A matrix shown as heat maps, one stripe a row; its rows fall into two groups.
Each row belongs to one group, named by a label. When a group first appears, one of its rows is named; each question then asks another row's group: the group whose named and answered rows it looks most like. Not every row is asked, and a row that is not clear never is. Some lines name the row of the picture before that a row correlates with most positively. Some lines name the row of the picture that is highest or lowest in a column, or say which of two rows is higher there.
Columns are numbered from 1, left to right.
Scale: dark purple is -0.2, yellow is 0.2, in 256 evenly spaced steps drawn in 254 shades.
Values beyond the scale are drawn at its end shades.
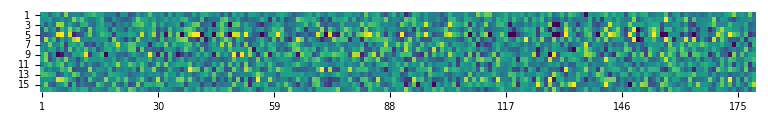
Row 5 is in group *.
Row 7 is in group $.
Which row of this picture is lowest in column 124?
14
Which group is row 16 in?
$
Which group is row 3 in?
*
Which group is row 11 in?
$
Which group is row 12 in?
*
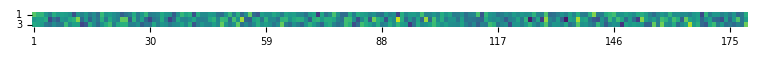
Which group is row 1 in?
*
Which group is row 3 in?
$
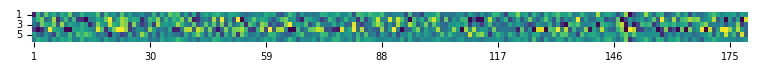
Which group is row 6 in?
*
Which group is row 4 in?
*
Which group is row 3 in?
$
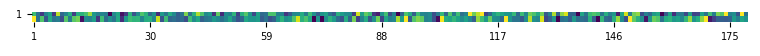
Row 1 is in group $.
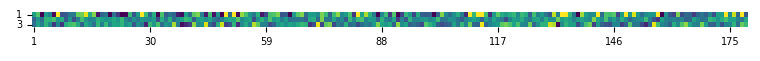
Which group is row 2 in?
*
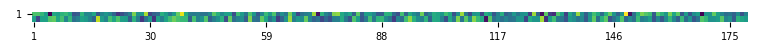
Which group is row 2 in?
$
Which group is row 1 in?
*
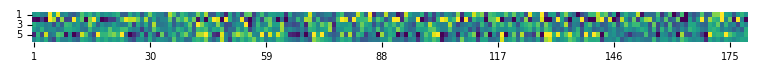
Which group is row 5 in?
*
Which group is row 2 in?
*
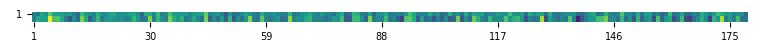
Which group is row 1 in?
$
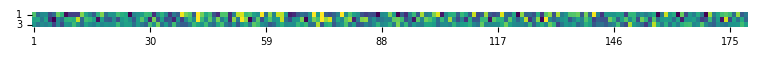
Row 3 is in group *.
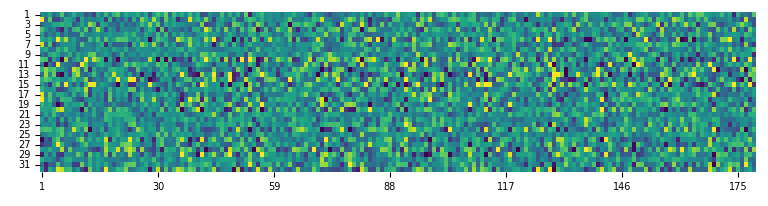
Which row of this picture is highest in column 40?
20
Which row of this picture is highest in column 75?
14
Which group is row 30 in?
*
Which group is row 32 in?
$
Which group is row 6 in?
$
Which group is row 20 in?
*
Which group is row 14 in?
$
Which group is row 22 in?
$
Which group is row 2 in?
*
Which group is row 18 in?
*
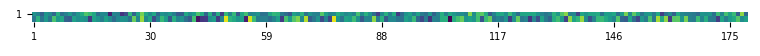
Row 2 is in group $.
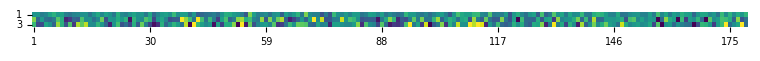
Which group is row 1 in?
$
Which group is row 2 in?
*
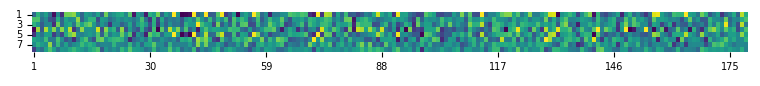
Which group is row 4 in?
*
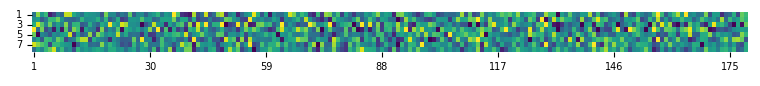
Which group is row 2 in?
$
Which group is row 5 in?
$
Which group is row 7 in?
*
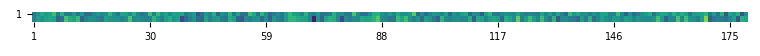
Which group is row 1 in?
$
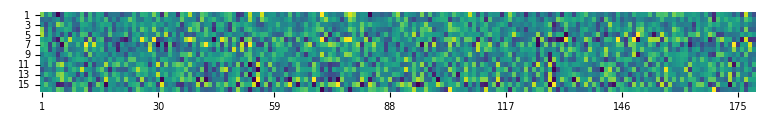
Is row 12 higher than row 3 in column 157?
Yes
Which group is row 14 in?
$
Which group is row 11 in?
$
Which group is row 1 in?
*
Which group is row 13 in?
$
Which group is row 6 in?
*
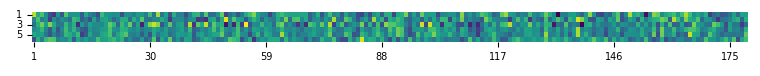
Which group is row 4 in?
$
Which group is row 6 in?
*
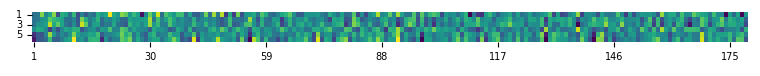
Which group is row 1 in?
$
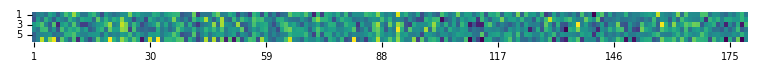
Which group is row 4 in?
$
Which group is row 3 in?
$
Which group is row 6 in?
$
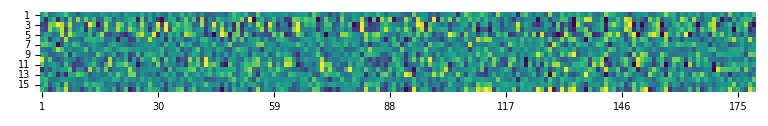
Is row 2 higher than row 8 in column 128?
No
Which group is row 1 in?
$
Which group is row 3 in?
$
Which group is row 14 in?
$
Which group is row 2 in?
$
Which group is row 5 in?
*
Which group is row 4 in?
$
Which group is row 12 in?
*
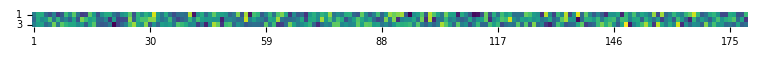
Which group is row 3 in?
*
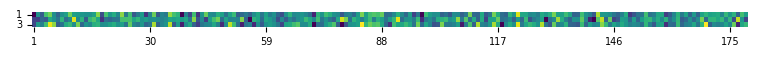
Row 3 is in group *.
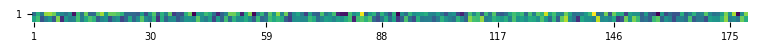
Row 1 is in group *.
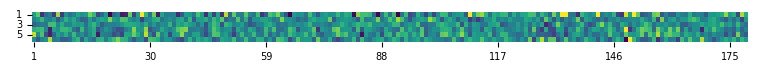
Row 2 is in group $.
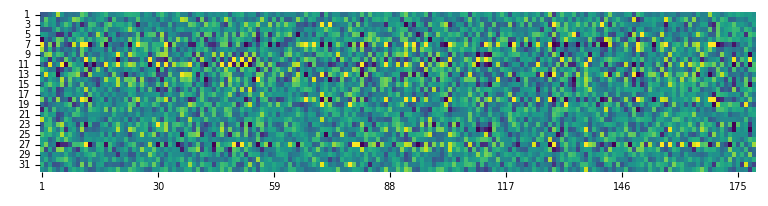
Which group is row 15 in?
$
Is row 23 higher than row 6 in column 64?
Yes
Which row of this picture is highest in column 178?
10
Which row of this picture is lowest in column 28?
11
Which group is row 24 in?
$
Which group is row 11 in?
$
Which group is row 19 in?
*
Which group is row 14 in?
$
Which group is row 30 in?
$
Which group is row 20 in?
*
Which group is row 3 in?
*
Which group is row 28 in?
*
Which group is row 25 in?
*
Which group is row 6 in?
*
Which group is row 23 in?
$
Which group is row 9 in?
$
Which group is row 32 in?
$
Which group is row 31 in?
*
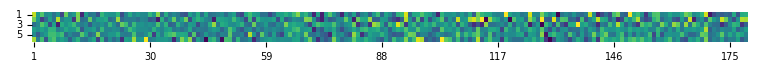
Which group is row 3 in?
$
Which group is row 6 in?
*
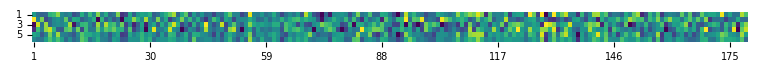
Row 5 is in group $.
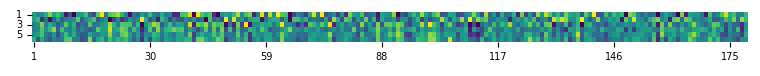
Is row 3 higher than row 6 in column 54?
Yes
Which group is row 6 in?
$
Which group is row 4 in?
$
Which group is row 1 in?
*
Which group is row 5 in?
$
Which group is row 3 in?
$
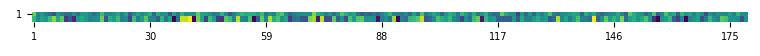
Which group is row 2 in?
*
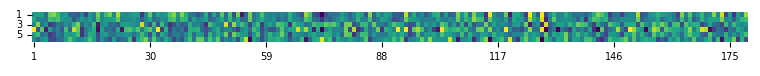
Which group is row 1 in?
$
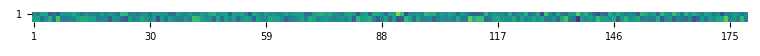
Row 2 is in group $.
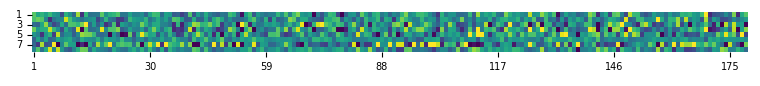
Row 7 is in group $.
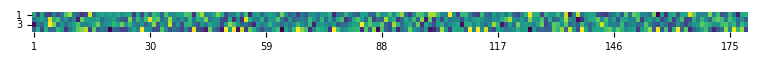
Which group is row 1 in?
$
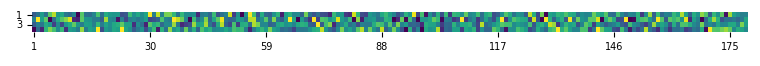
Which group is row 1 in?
$
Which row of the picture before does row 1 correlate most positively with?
2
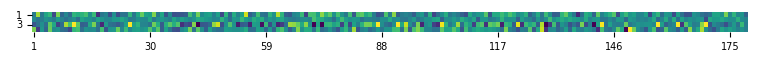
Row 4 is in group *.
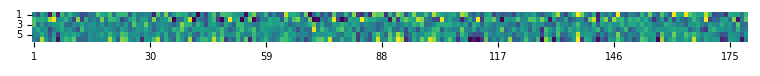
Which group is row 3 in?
*
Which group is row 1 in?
$
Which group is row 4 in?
*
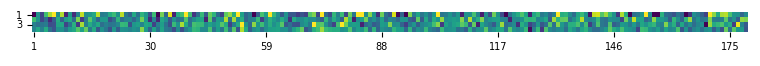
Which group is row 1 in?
*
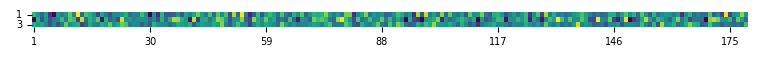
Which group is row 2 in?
*
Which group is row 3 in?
$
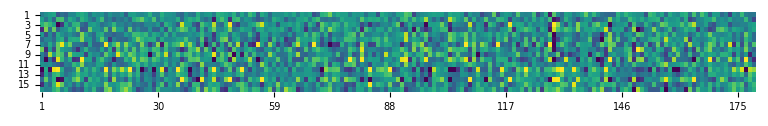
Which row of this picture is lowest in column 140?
10
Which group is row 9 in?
$
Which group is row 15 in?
*
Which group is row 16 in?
*
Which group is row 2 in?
*
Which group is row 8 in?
*
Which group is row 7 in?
$
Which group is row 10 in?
*
